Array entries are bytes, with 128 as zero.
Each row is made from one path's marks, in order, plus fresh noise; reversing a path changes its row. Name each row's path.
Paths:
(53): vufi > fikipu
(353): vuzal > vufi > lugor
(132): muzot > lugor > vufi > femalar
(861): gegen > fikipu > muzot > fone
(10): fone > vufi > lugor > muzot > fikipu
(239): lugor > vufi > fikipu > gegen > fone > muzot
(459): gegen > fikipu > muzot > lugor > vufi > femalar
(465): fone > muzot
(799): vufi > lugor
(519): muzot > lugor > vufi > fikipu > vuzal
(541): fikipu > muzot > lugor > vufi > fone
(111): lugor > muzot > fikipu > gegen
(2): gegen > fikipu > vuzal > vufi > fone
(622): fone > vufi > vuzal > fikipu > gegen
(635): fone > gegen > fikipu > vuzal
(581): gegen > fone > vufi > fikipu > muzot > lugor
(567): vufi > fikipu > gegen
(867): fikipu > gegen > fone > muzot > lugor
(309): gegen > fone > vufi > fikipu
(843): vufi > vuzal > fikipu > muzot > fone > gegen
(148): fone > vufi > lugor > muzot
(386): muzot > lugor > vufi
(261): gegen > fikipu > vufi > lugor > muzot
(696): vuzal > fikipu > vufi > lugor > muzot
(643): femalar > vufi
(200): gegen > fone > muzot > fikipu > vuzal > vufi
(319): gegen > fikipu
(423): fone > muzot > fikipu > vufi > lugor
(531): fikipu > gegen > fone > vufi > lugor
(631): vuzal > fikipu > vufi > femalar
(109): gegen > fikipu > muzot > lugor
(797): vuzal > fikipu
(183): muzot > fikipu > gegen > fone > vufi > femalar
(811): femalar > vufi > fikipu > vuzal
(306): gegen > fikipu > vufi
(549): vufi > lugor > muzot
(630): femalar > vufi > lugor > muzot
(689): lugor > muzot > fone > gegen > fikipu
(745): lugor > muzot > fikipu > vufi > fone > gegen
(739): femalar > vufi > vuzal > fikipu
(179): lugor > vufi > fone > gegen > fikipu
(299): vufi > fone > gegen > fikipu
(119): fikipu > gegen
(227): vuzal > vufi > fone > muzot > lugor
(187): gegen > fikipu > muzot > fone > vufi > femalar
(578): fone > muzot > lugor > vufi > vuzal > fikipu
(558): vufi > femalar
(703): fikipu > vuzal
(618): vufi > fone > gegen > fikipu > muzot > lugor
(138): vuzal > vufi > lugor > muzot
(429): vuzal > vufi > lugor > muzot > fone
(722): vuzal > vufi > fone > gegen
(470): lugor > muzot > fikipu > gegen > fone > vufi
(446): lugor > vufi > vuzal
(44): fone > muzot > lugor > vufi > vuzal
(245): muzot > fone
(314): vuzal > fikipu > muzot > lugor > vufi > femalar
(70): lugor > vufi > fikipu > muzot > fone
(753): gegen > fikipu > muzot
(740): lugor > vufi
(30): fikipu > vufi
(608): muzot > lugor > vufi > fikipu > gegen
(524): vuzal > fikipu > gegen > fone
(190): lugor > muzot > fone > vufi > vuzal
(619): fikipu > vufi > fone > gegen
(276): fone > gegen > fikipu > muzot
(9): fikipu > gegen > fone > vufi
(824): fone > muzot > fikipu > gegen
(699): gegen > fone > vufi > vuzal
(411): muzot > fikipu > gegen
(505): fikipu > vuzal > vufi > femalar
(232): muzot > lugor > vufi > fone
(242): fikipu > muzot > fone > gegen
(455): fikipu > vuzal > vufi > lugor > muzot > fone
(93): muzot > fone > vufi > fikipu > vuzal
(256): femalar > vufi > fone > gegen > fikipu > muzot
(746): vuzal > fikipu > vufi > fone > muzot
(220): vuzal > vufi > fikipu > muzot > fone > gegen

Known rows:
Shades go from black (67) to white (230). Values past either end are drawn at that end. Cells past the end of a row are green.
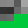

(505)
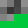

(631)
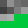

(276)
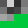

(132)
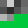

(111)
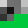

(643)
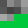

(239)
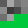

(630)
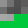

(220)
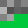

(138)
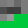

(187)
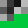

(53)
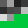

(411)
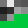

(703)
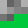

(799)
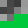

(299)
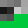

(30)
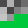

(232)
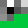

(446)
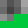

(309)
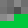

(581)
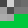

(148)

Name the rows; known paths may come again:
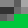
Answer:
(505)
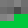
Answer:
(581)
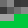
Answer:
(242)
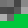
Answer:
(619)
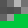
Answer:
(753)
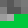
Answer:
(746)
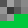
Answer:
(630)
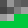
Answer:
(276)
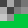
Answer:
(232)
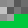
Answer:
(429)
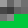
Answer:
(200)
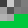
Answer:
(148)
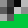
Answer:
(53)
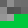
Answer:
(696)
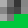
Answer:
(722)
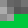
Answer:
(227)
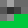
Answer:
(459)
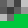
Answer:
(179)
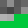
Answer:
(93)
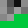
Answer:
(797)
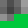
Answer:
(309)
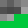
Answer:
(256)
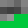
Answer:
(187)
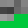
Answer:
(470)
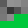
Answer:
(261)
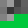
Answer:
(314)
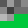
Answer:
(70)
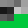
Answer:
(30)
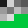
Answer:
(465)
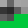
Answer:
(306)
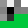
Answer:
(740)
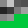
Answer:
(635)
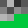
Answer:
(10)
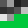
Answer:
(411)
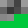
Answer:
(631)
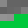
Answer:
(618)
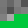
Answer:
(861)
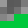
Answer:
(524)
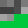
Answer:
(183)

